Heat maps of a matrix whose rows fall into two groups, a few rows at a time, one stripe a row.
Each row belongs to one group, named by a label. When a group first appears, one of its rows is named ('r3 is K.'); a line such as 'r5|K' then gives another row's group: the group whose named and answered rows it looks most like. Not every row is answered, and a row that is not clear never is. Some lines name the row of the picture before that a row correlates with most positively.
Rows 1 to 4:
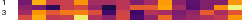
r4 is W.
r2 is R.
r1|W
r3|W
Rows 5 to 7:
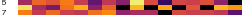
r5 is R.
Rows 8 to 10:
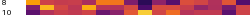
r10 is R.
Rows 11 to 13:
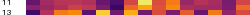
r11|R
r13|W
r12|R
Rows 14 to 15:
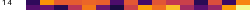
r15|R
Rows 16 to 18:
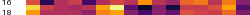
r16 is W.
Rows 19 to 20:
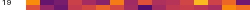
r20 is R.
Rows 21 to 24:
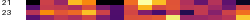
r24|R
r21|R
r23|W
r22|R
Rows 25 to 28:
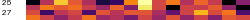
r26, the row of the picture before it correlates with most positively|21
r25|R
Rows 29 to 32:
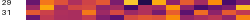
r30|W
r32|R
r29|W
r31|W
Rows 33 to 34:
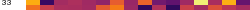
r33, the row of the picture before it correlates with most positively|31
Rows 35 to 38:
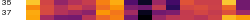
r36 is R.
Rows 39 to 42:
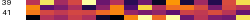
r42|R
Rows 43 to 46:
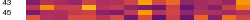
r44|W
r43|R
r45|R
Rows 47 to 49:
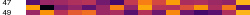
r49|W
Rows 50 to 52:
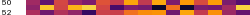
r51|W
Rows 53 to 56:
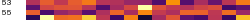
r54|R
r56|W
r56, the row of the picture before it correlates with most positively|51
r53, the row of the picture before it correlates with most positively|51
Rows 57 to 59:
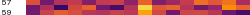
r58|R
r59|R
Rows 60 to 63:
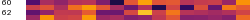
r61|W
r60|R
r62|R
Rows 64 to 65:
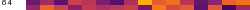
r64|R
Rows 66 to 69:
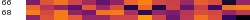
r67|W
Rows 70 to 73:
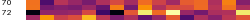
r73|W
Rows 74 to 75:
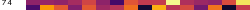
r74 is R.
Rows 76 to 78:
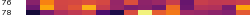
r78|R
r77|W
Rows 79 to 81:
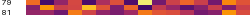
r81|R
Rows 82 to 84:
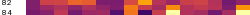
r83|R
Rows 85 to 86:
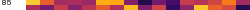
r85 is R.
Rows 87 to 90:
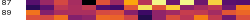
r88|R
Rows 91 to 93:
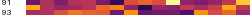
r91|R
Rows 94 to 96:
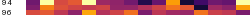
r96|W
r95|W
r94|W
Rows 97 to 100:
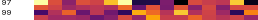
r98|W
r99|R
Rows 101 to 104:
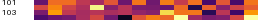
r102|W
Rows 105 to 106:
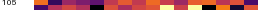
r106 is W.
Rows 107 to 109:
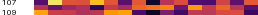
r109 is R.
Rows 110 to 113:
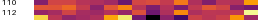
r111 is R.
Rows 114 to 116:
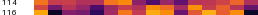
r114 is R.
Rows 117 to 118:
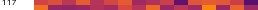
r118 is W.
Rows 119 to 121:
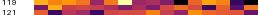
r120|W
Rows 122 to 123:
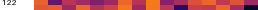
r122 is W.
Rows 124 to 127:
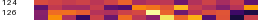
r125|R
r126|R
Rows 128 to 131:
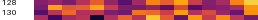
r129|W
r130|R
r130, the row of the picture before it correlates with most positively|125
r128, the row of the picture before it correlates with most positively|125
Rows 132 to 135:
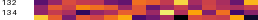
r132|R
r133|W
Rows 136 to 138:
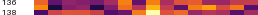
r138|R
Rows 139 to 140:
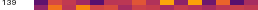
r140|W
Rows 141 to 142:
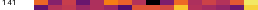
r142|R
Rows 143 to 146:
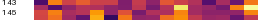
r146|W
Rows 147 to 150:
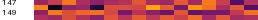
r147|R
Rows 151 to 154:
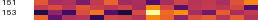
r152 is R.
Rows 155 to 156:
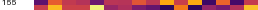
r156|W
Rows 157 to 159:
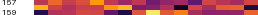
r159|R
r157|W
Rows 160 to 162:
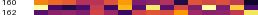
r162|R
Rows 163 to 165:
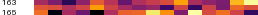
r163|R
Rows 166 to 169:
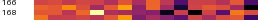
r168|W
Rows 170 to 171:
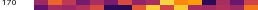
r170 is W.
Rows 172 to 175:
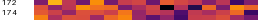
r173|W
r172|W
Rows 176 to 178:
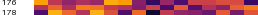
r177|W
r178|W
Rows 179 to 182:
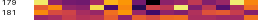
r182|R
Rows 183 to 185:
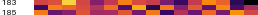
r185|W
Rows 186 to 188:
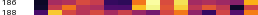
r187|R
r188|W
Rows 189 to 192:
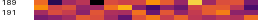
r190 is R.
